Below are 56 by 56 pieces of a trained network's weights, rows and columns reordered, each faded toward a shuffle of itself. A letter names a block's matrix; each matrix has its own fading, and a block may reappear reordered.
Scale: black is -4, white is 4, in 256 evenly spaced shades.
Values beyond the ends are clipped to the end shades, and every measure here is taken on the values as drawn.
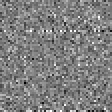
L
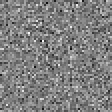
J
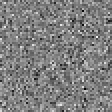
J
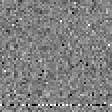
L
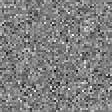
J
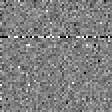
L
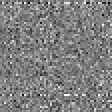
L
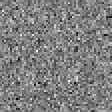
J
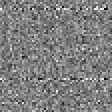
L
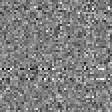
L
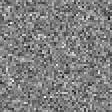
J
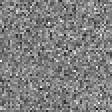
J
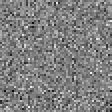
J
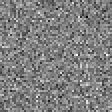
J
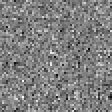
J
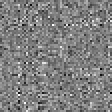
L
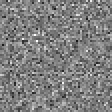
J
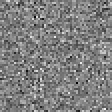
J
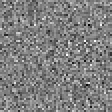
J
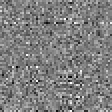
L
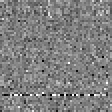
L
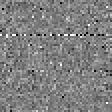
L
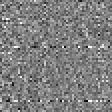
L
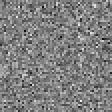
J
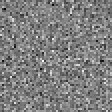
J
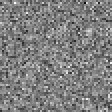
J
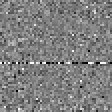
L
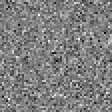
J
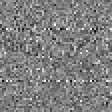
L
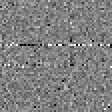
L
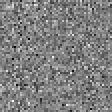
J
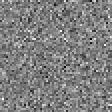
J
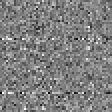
L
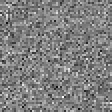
J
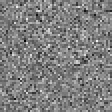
J
